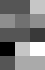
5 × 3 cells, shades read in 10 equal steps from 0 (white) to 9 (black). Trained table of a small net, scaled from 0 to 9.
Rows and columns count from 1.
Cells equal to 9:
1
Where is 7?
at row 3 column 3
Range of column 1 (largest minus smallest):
5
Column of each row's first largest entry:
1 2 3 1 1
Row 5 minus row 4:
-3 1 3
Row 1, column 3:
2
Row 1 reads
6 6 2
